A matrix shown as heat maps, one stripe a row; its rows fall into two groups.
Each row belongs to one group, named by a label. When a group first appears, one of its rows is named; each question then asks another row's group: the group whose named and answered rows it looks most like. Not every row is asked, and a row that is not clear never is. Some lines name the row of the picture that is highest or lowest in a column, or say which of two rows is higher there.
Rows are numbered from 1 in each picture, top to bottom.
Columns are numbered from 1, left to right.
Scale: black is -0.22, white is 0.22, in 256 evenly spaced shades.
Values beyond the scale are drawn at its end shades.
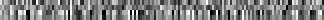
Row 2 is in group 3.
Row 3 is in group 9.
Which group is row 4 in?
9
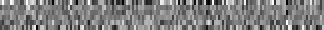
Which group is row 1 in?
3
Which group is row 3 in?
3
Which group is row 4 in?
9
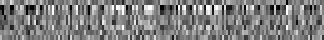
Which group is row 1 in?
3
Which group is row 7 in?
9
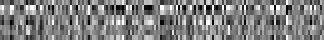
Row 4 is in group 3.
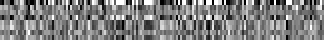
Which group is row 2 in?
9
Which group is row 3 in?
9
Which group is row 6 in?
3
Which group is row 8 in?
3
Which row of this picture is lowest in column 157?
3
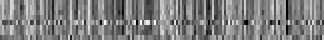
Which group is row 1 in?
3
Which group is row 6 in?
3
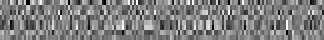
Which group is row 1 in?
9
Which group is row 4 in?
9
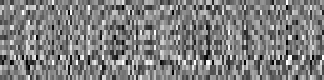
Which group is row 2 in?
3
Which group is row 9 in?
3
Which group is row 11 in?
3
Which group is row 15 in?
9
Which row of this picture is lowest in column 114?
13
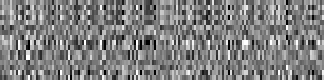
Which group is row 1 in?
3
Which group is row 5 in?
3
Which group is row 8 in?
3
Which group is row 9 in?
9
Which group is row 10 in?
9
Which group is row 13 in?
9
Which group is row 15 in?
9
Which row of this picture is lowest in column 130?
10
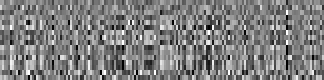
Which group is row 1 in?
3
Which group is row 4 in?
3
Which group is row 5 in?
9
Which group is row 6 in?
3
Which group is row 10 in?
3
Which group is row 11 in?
3
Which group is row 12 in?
9
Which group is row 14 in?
3
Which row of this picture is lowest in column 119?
16
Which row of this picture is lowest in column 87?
5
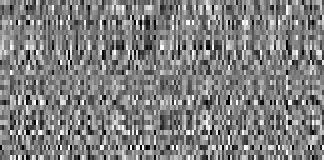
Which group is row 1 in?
9
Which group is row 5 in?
9
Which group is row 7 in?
3
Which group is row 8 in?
9
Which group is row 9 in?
3
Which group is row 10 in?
3
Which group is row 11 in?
9
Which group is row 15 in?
3
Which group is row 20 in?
9
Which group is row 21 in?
9
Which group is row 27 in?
9
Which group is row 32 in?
9
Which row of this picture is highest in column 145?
21
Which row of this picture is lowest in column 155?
30
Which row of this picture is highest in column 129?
21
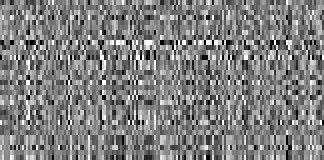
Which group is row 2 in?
9
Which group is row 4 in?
3
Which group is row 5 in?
9
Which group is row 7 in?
9
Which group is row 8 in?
3
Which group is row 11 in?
9
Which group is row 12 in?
9
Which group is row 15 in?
3
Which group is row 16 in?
9
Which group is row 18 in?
3
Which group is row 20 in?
9
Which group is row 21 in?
3
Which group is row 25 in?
9
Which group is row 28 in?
3
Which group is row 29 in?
3
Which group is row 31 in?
3
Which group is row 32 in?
3
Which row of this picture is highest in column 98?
9
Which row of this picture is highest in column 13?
10
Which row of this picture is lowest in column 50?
9
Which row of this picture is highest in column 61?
9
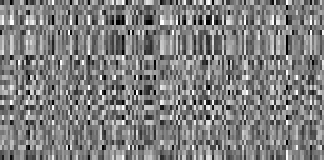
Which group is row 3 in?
9
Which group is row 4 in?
3
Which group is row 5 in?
3
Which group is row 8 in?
3
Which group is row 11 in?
3
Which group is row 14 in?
9
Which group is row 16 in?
9
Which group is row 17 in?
9
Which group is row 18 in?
3
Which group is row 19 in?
9
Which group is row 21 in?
3
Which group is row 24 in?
3
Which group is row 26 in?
9
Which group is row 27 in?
9
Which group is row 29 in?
3
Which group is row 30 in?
9
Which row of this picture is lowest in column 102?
13
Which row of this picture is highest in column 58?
16
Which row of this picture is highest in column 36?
5
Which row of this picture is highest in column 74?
1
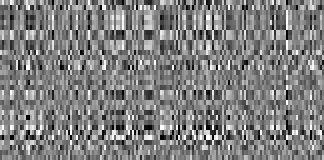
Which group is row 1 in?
3
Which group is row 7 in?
3
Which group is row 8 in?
3
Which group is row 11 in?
9
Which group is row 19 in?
3
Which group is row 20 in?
3
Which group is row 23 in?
3
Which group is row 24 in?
9
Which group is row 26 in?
3
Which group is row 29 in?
3
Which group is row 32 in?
9
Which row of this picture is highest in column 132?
14
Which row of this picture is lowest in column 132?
24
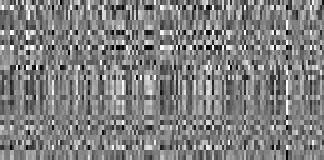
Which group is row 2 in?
3
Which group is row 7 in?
3
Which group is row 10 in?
3
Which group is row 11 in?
9
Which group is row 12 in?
3
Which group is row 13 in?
9
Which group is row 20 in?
9
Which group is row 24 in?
3
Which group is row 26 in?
3
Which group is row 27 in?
9
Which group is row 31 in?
3
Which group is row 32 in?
3
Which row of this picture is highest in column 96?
10
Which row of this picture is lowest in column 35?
11
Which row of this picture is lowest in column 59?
10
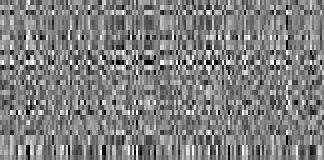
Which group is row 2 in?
3
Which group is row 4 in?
3
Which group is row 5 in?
3
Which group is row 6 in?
3
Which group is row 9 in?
3
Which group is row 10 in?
3
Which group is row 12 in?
9
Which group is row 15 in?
9
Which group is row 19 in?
9
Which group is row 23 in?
9
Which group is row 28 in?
3
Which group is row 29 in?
3
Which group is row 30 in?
9
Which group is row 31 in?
9
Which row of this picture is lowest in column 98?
13
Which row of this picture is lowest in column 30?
17
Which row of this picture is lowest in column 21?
8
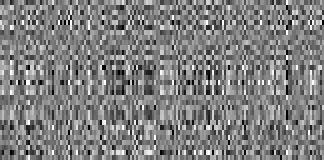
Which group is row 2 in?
3
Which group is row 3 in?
9
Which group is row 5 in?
9
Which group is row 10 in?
9
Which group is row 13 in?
3
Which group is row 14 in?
9
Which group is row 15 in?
3
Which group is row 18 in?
3
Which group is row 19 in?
3
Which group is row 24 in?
3
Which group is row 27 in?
9
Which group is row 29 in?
9
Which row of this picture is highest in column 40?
17
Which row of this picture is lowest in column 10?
17
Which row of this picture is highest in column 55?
22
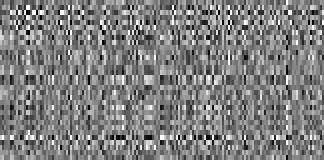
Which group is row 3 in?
9
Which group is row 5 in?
9
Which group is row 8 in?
3
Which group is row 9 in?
9
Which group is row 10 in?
3
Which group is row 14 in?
3
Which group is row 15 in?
3
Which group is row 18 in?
3
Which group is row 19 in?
9
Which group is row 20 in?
9
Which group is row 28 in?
3
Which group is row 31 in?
9
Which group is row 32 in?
3
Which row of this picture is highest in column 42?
3
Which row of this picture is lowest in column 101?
28
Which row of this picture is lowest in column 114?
12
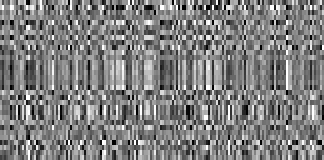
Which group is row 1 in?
9
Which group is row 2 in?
3
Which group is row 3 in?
9
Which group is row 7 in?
3
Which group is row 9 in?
3
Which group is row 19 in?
3
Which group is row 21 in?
9
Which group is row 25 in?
3
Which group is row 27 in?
9
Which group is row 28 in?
9
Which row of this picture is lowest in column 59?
2
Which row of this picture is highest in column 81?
2
